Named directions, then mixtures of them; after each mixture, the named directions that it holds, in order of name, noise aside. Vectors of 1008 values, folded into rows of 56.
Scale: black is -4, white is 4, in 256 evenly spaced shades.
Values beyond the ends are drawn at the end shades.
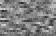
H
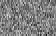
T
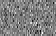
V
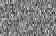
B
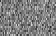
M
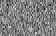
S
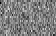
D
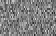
B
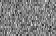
M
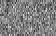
S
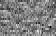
H, M, V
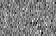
V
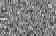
B, H, M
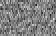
B, H, M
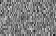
B, D, S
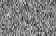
S, T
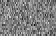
D, S, T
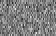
S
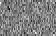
D, M, V
